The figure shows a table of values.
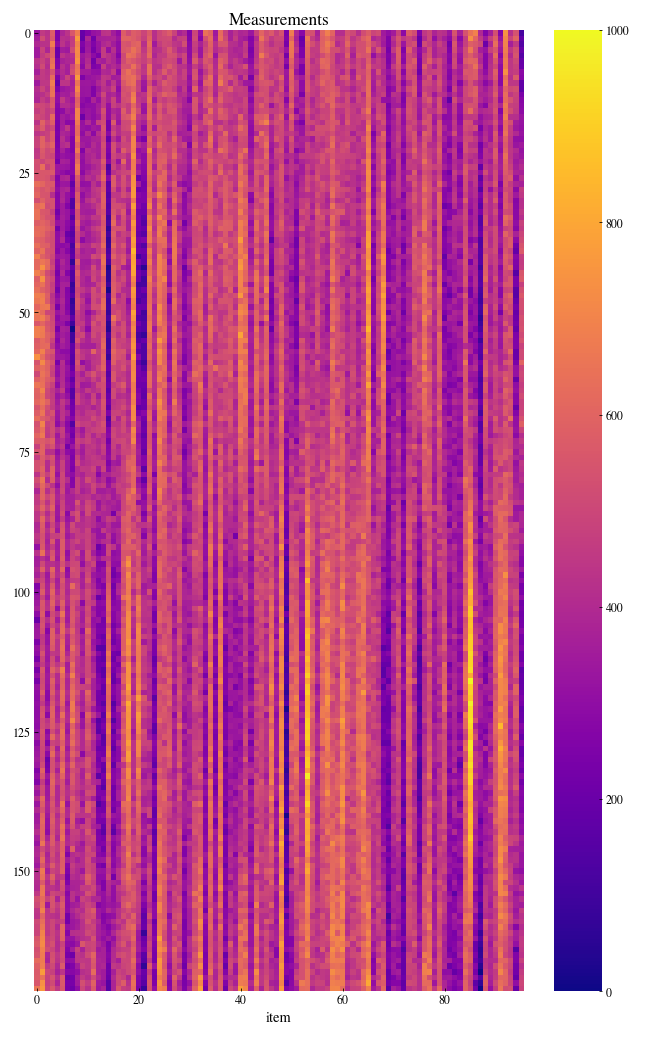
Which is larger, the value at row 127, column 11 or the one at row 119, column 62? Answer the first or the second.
the second
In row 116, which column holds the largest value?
85
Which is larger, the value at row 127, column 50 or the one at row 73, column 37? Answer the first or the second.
the first
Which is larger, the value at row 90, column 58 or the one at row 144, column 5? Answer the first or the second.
the second
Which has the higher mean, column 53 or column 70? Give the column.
53
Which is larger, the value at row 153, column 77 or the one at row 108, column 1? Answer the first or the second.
the first
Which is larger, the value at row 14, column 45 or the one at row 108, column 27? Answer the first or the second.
the first
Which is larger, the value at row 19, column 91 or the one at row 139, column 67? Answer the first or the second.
the second
